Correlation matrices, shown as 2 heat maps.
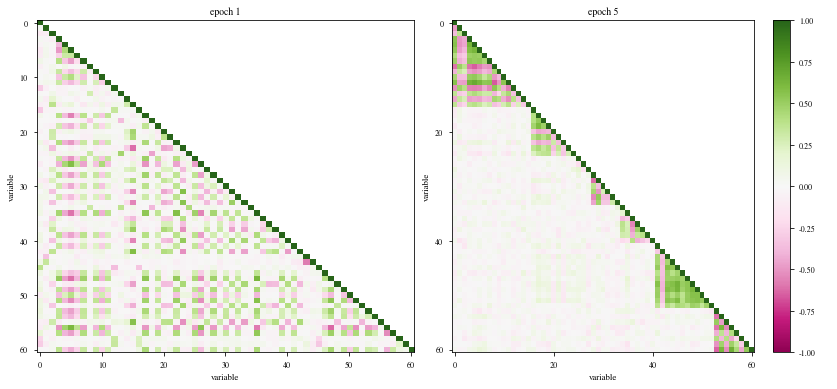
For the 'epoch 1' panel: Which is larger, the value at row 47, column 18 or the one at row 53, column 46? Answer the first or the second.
the second
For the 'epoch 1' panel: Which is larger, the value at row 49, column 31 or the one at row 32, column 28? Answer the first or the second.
the second
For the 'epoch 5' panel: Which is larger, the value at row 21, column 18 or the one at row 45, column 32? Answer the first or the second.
the first
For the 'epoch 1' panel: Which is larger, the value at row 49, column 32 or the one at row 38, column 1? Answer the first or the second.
the first
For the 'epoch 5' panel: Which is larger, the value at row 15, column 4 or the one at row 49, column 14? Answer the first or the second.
the first
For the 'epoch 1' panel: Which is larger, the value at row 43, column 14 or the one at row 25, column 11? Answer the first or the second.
the second
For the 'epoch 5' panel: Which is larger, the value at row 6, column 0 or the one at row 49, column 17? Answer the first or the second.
the first
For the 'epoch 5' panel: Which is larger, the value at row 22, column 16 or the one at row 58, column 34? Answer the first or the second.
the second
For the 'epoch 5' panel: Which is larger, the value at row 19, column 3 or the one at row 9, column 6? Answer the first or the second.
the first
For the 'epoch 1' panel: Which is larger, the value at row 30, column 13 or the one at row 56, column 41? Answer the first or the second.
the first
